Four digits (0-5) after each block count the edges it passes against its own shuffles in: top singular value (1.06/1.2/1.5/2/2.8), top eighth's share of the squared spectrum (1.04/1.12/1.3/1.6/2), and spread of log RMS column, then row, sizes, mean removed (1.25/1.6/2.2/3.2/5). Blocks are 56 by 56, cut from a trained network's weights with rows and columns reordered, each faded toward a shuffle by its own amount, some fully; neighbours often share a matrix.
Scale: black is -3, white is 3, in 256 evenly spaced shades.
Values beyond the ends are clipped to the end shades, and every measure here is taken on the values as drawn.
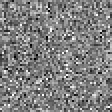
2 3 1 1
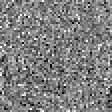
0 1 0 0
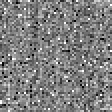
1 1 0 1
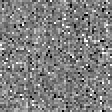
0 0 0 0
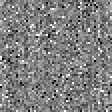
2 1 0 0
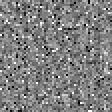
1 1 0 0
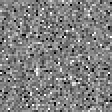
0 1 0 0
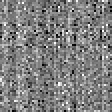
3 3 0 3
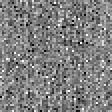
2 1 0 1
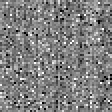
2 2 0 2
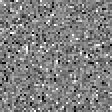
0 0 0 0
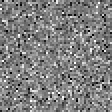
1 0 0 0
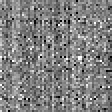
3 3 0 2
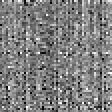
3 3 0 3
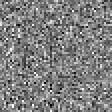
2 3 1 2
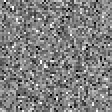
0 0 0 0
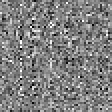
3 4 2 2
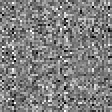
3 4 3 2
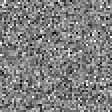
1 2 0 1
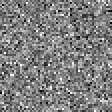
0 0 0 0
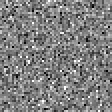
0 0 0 0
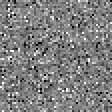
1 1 1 0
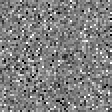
0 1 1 0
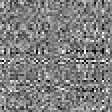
4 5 3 3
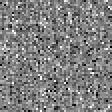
1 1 0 0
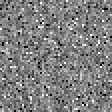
0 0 0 0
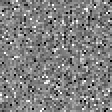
0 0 0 0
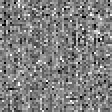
2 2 1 1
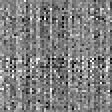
4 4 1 3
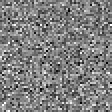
2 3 1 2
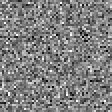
2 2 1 1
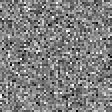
2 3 1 0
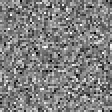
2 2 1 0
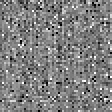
2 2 0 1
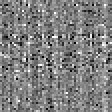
3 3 0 3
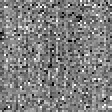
2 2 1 2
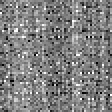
3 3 0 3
